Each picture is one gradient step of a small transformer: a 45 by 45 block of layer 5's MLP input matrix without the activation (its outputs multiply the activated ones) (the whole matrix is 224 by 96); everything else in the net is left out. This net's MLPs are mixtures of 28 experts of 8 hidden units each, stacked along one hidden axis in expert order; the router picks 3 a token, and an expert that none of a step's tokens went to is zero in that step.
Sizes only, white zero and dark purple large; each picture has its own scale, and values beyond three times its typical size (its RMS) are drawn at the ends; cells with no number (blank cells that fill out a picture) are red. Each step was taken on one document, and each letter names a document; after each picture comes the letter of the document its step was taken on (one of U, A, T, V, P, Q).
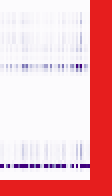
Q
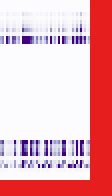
Q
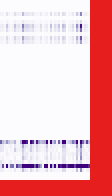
Q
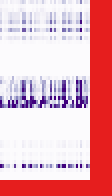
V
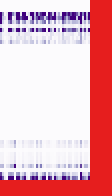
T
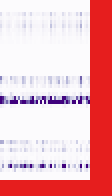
T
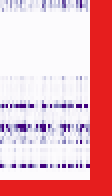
V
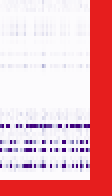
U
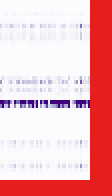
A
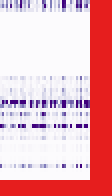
V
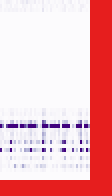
U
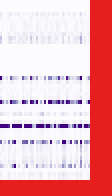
T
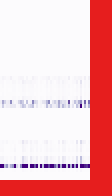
Q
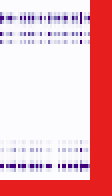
A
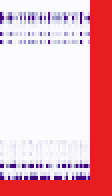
A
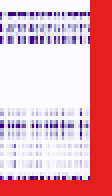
T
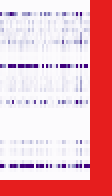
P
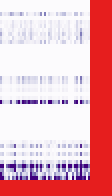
A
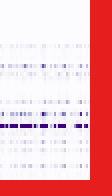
U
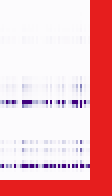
Q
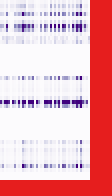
Q
